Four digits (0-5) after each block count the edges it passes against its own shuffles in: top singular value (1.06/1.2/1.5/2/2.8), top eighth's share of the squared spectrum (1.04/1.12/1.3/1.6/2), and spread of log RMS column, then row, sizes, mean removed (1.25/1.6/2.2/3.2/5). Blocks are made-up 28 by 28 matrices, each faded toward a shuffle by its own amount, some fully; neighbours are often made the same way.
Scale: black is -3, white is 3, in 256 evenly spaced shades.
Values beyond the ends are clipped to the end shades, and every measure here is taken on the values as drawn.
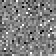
0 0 0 0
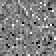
0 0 0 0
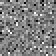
0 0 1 0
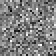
1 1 1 0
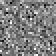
0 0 0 0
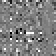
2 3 3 2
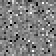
1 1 0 0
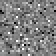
0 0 0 0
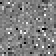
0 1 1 1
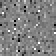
1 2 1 0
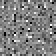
1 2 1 1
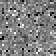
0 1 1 1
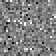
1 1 0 1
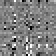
2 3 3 2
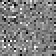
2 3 2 2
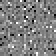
2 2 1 0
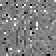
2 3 1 0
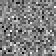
0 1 0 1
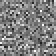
1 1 0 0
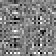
3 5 2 2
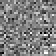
3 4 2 2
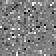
0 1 1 0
